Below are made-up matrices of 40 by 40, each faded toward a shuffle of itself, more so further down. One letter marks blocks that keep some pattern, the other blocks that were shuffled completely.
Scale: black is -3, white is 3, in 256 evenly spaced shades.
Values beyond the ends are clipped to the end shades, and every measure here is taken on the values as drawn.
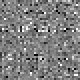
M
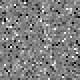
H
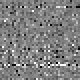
M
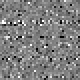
M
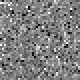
H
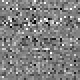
M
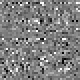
M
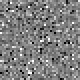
H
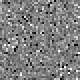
H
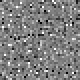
H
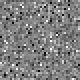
H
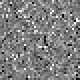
H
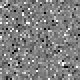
H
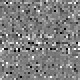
M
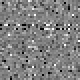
M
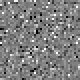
H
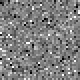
H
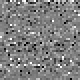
M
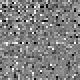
M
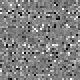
M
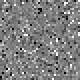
H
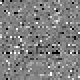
M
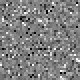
M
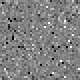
H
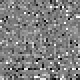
M
